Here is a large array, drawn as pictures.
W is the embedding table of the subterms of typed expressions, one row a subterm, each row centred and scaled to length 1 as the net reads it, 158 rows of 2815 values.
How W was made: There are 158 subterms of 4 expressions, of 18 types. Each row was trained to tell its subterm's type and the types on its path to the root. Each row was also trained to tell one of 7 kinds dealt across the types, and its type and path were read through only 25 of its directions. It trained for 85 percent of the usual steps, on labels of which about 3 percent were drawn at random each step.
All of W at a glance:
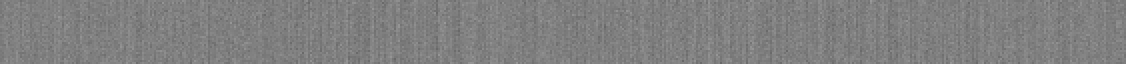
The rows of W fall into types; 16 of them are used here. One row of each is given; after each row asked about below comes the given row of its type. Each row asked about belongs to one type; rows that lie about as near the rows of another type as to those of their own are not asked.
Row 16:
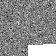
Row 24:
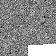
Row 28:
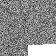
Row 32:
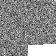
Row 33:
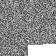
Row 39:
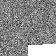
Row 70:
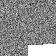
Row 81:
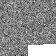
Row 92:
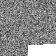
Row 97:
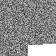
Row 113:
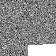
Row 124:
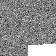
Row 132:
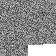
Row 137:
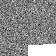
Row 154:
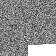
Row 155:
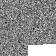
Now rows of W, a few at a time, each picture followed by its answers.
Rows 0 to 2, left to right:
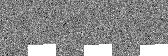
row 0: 132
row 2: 155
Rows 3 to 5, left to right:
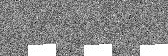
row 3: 33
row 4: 137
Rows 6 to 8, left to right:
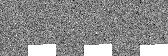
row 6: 154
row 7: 124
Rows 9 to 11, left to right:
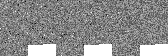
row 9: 92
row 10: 92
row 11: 132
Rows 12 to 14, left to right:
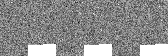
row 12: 137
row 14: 33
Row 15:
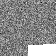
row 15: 137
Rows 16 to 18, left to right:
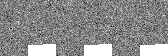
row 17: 32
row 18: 39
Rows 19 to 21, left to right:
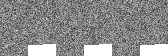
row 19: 113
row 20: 39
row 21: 113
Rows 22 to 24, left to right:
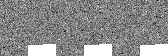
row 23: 155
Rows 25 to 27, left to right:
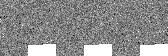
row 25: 32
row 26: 154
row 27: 124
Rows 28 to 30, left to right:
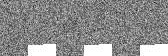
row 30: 39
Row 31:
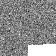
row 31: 137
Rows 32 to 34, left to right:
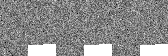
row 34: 137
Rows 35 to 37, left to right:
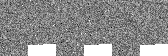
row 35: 28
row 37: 28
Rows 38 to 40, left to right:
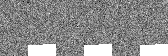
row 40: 154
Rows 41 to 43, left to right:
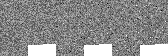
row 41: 154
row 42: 39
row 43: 81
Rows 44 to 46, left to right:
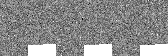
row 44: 32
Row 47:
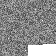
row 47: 32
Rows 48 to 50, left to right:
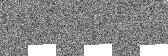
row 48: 81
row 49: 81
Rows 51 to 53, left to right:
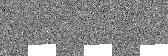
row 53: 28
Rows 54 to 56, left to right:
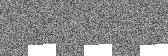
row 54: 33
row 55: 39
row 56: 70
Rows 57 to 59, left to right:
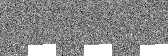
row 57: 124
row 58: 132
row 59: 137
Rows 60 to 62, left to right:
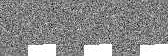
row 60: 124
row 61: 28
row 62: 113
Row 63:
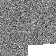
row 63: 28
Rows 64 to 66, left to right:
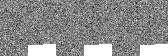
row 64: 28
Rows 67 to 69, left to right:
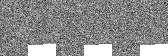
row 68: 28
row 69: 113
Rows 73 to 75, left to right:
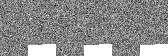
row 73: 137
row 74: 33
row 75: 113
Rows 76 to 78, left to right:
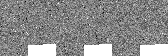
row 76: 92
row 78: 154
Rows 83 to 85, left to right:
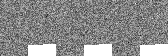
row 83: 24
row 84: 113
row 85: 154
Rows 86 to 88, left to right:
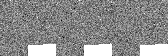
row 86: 33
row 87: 113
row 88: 137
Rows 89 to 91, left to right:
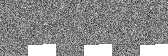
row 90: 39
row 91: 155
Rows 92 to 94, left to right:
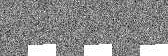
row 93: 39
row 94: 16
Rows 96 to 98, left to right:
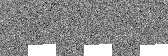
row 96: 81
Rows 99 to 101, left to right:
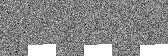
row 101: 81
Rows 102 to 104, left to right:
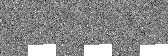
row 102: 132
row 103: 132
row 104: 132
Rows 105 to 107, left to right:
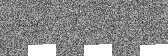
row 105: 154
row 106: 113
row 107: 154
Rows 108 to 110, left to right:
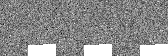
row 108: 124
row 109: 33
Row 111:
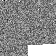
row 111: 39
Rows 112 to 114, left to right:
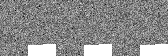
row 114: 132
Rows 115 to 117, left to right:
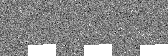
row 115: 70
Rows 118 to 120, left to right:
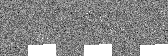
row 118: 132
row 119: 132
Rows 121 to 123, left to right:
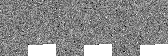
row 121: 113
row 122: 155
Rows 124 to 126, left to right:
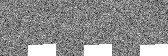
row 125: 70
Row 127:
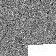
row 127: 154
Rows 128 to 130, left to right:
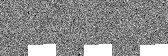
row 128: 33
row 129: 137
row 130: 97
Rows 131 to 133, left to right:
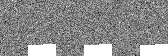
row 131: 70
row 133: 155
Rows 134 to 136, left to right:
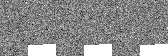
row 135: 33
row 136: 97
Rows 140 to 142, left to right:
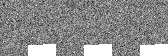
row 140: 33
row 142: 24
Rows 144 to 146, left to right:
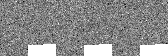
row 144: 70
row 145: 81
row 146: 24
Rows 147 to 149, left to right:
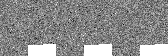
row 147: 97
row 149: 32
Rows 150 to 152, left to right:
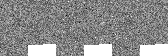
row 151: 28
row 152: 28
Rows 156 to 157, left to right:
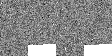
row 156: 24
